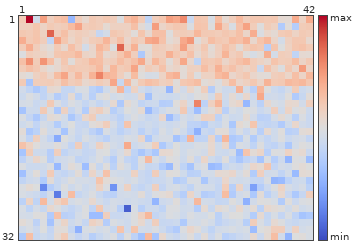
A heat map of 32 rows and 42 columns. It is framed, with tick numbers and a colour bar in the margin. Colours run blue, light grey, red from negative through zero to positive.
Average level on the scale: 50%. Stripes: none. Seam: horizontal, 30% of the way down, the top part higher.
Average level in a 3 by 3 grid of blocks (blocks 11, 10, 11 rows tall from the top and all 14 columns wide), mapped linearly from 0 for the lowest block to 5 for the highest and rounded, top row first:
5 5 5 / 0 0 0 / 0 0 0
